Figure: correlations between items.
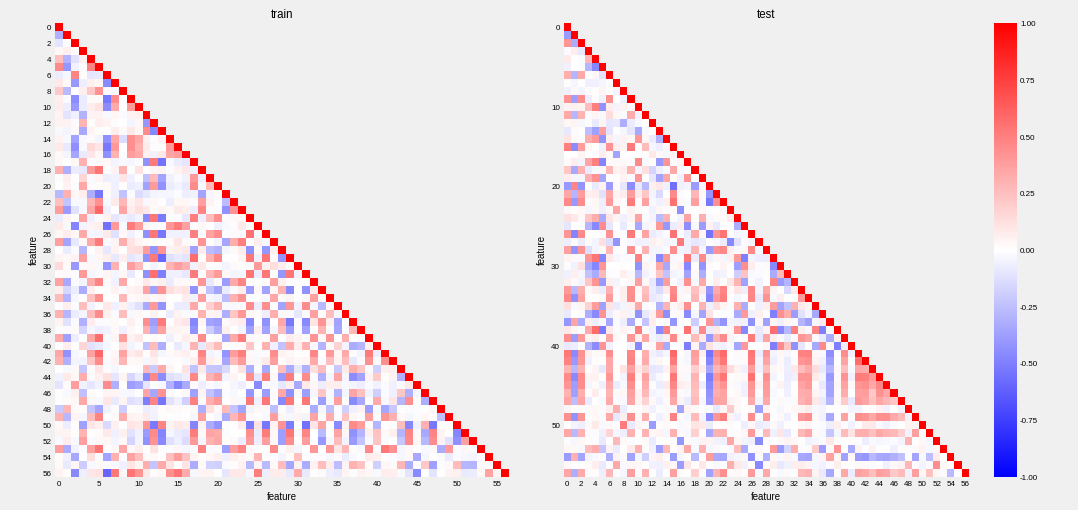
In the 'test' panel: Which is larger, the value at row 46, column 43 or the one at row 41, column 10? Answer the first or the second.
the first
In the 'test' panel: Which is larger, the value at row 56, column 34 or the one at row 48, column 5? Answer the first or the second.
the first
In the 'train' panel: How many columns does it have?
57
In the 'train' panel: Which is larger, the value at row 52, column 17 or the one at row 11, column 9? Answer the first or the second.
the first
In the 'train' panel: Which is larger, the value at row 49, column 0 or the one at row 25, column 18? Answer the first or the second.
the first
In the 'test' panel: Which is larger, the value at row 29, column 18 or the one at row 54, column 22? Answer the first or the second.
the first
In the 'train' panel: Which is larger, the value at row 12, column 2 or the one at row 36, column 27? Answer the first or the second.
the second
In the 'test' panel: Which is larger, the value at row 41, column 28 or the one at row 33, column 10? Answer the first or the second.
the first
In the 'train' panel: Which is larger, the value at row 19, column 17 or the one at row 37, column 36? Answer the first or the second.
the first
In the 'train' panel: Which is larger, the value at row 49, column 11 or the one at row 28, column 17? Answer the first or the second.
the first
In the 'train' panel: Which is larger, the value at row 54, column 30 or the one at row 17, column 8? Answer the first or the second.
the first
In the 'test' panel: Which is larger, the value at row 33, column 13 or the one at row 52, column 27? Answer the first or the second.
the first
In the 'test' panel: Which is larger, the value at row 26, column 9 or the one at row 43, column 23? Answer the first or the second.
the first
